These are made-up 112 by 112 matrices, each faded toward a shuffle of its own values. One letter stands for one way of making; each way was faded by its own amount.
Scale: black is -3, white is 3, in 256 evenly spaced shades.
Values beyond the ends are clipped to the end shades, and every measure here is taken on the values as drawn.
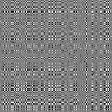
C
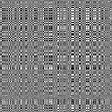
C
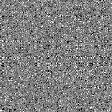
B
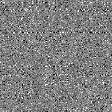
B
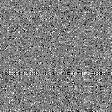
B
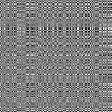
C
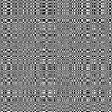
C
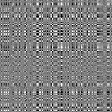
C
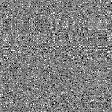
B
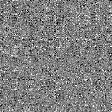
B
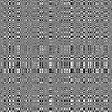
C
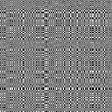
C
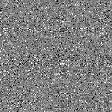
B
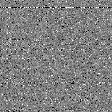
B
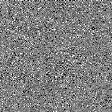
B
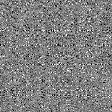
B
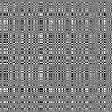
C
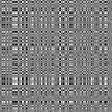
C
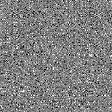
B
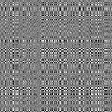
C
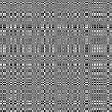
C
